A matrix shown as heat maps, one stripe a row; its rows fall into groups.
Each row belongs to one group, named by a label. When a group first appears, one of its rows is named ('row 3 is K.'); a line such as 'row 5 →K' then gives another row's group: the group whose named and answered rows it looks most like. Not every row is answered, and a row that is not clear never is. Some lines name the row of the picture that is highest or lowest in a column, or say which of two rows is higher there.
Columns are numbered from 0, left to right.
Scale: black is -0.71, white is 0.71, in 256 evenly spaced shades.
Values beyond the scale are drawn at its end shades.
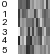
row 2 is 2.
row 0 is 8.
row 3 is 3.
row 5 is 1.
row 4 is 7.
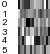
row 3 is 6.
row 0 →8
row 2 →1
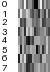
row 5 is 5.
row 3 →6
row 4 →1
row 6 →7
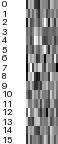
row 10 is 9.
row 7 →6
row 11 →3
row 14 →7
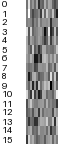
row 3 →5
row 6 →1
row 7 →8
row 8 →9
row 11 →6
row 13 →8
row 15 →2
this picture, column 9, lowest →3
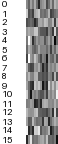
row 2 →8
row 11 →1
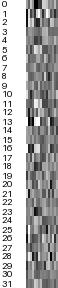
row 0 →1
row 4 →1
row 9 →3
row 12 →5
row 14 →5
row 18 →1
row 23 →1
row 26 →8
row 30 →7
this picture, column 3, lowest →13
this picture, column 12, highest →2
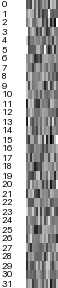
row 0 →9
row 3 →3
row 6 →1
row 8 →6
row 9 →5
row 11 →7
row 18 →1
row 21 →7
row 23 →3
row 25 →1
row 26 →6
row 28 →2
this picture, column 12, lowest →15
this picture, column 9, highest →5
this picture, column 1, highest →13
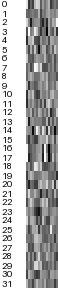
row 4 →7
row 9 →8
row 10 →7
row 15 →8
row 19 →6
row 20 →8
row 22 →6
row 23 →1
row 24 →3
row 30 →7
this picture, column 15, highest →2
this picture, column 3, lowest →14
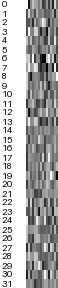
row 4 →5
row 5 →9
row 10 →5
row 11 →2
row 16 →2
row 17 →2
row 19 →9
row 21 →1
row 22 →5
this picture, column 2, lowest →8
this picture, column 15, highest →8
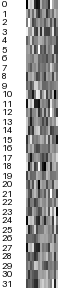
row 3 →3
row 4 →6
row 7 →9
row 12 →9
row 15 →6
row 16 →7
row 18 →5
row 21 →9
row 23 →9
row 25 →9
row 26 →8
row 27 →7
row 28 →8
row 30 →8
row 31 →8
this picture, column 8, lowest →18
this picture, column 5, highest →10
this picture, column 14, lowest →10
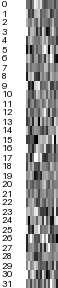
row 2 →3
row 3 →3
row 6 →9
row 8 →7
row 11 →8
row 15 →8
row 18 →7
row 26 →6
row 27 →2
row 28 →1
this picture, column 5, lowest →15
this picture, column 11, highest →27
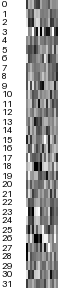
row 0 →7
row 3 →3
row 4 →3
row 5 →8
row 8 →6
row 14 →3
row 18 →1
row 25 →5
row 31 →2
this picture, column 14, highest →26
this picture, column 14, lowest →9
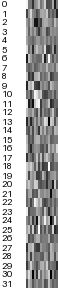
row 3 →3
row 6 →2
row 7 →8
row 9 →7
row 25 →3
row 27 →7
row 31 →2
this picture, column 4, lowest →2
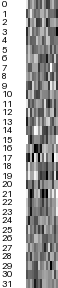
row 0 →3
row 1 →6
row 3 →6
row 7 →9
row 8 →5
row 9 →9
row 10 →7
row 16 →1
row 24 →8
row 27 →5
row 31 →1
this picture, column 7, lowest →16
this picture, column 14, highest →17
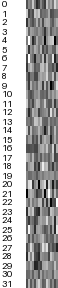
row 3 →5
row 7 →6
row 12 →9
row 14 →5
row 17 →3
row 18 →6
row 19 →8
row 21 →2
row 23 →7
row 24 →8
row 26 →5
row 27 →6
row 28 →7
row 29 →1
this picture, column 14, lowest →4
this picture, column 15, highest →22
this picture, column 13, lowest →20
